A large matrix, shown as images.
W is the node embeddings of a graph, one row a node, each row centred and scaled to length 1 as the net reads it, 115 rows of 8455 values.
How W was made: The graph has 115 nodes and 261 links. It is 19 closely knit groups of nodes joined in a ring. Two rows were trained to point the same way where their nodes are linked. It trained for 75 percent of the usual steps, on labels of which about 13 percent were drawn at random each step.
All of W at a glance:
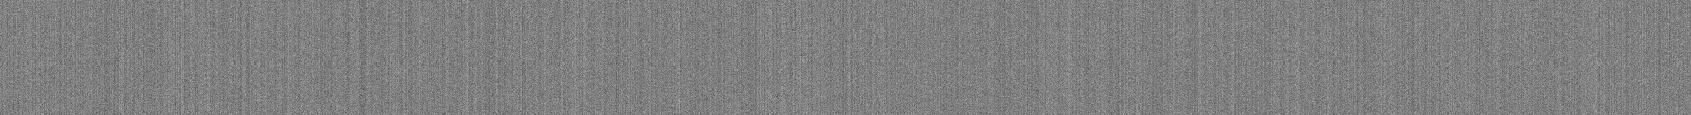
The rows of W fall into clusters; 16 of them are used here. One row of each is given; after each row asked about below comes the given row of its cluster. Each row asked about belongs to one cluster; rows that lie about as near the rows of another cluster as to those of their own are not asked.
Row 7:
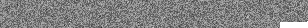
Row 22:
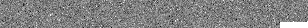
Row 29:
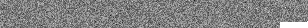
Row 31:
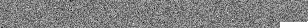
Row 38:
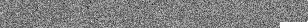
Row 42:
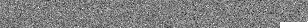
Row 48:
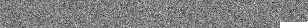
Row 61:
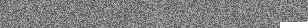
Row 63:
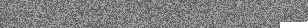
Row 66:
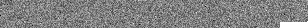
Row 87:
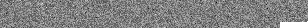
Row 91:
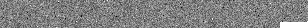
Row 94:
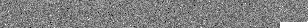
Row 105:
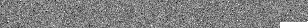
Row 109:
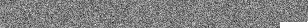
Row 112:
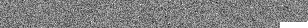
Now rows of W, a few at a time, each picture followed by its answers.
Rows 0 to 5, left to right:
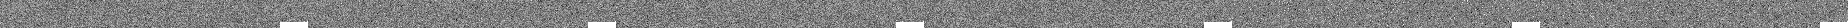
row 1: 38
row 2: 38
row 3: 63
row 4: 94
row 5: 42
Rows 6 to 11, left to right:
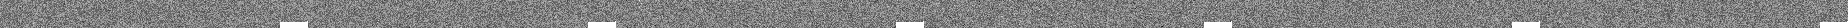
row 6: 63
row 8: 109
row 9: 112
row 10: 91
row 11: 105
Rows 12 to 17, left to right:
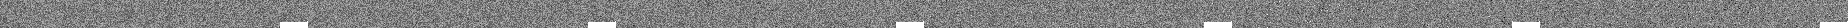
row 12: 105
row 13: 7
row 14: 91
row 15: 112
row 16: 91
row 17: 87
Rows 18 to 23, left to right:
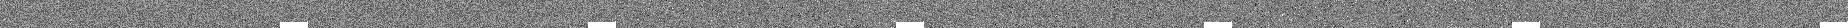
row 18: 48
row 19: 63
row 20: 66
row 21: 48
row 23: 91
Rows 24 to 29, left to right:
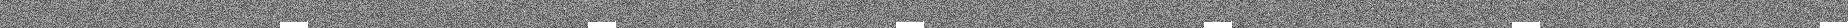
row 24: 22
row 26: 22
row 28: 112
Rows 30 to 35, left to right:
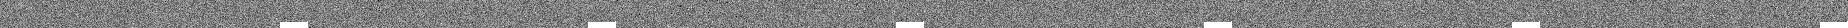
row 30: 61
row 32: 112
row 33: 112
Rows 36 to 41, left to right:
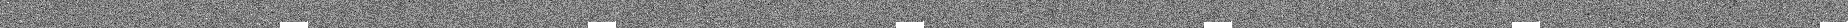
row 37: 91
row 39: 105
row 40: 31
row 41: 94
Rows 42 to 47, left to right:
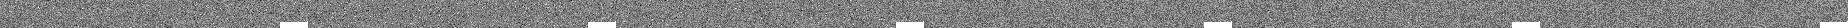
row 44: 66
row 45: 38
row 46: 38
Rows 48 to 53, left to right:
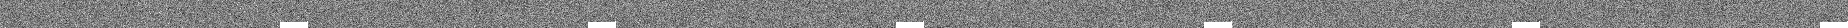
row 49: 61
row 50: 112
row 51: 22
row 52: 109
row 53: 105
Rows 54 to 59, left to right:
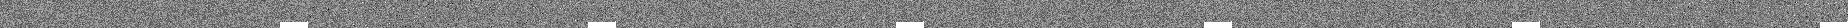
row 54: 66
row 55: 87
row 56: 7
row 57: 94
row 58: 42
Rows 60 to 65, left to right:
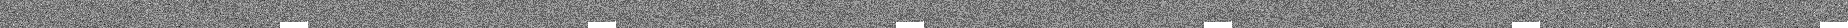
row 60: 61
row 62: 63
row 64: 63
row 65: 42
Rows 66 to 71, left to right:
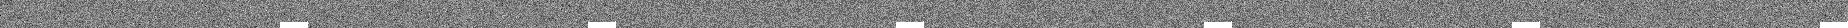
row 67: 61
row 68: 29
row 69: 87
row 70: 48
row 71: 91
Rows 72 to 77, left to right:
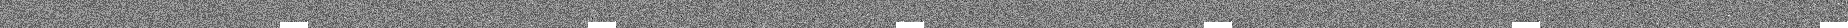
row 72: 66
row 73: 29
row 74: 91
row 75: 87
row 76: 7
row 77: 109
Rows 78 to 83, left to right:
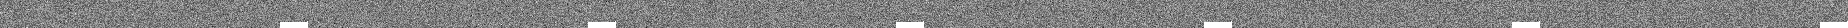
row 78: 66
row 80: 61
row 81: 48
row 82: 29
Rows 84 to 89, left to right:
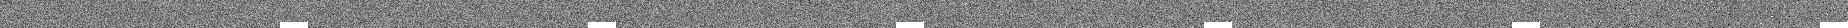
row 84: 66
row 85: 38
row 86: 63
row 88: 109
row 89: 94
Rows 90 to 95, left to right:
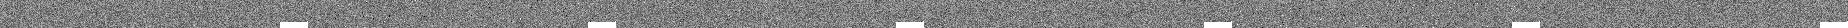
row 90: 7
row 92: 31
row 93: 7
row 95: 29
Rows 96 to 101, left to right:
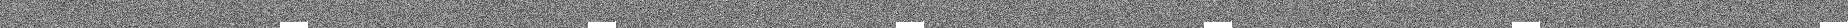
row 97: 94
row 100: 22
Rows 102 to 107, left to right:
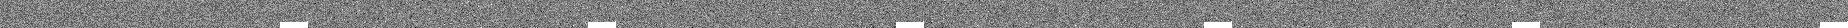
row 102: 31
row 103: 29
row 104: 109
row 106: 109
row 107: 66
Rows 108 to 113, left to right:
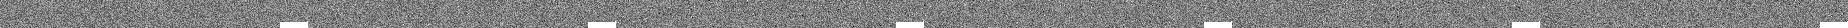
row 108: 31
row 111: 87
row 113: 48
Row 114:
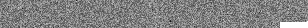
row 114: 61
